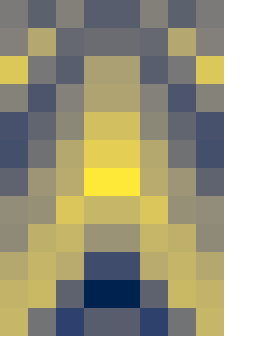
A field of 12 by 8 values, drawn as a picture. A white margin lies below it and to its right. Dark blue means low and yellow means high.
No row or column stands out. The ninth with the highest average is the centre. The bottom middle is the ninth with the lowest average. No seam splits the table. It is mirror symmetric from left to right.
